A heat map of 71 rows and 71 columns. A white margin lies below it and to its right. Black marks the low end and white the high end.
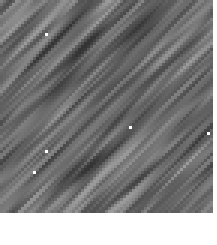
Odd rows or columns: none. Lone odd cells: 5, each higher than its neighbours. Mirror symmetry: none. Grain: diagonal, up to the right. Histogram: heavy tails on both sides. Slope: none.
